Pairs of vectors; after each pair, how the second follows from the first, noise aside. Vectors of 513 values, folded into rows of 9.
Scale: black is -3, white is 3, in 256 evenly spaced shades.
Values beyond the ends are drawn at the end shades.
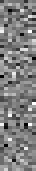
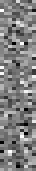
shuffled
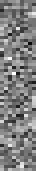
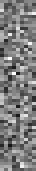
sign-scrambled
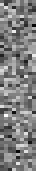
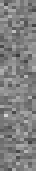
shrunk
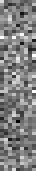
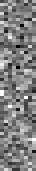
shuffled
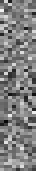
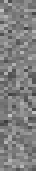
shrunk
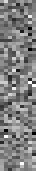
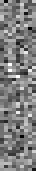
shuffled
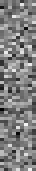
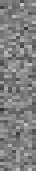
shrunk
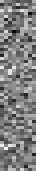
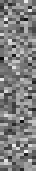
shuffled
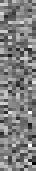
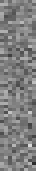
shrunk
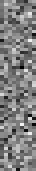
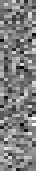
sign-scrambled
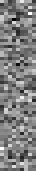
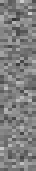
shrunk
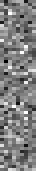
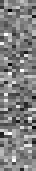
shuffled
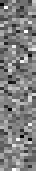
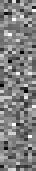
shuffled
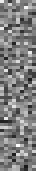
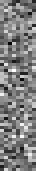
shuffled
